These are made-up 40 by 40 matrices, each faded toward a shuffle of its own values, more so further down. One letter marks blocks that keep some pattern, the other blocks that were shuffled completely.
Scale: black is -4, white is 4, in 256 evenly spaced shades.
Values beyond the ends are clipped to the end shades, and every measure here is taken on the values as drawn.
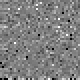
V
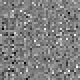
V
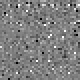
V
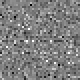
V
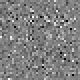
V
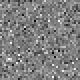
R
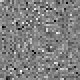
V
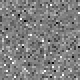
R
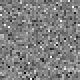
R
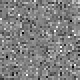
V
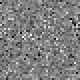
R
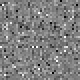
V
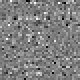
V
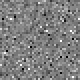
R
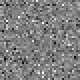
V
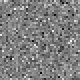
R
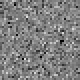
R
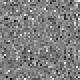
V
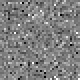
V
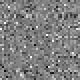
V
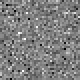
R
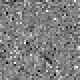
R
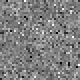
R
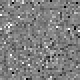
R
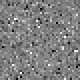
R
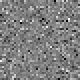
V
